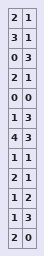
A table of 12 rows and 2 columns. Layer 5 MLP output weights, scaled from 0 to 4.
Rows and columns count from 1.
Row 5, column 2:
0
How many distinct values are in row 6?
2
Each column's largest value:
4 3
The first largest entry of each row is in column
1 1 2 1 1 2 1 1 1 2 2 1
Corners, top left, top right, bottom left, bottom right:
2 1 2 0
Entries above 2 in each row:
0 1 1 0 0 1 2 0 0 0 1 0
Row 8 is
1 1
